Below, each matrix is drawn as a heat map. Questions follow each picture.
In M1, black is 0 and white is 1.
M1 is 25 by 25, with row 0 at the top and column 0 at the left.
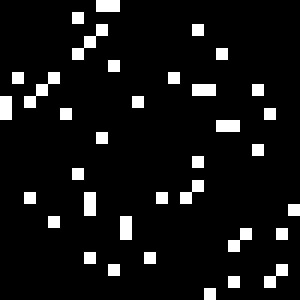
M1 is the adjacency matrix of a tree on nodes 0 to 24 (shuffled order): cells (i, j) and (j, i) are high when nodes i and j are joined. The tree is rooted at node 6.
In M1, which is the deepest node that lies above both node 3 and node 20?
19
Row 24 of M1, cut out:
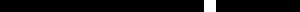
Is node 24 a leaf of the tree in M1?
yes
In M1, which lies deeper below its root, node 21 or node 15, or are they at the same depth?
node 21
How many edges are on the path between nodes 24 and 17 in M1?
1
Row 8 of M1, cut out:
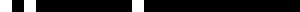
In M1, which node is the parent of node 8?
0
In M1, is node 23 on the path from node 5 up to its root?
yes
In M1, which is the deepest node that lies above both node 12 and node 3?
7
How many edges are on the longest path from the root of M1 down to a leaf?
14
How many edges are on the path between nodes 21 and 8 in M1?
4
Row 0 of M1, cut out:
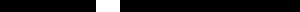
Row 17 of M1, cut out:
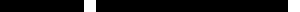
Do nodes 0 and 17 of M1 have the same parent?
no
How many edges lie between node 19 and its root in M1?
4
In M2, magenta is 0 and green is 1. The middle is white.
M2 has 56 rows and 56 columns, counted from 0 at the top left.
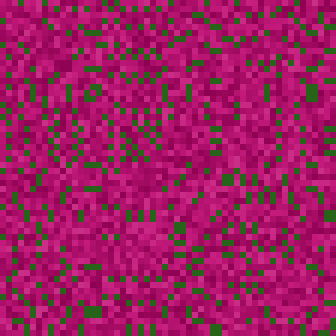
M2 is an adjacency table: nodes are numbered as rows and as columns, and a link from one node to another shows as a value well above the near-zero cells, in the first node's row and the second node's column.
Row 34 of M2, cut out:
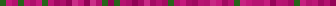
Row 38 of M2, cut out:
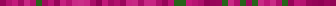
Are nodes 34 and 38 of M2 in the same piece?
no
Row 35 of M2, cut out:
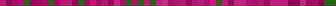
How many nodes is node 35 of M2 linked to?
9
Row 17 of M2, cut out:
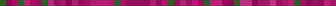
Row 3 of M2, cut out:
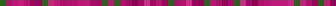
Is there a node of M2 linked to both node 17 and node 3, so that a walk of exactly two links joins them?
yes
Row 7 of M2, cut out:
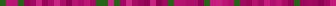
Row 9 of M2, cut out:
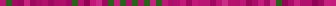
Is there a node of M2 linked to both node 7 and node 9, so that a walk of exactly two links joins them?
no
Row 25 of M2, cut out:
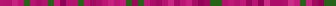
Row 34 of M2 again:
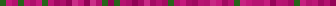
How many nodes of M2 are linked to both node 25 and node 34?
0
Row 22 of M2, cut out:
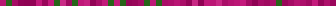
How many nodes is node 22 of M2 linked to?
8
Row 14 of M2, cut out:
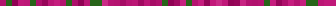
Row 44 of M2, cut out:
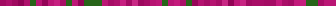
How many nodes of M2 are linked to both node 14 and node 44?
8
